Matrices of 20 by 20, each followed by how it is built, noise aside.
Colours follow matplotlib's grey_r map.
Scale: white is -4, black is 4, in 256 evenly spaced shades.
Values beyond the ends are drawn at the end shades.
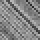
Toeplitz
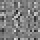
low rank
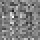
low rank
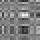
low rank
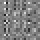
low rank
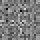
low rank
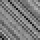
Toeplitz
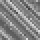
Toeplitz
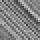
Toeplitz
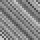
Toeplitz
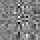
low rank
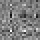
low rank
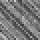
Toeplitz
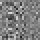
low rank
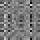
low rank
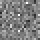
low rank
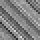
Toeplitz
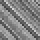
Toeplitz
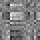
low rank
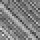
Toeplitz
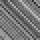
Toeplitz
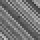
Toeplitz
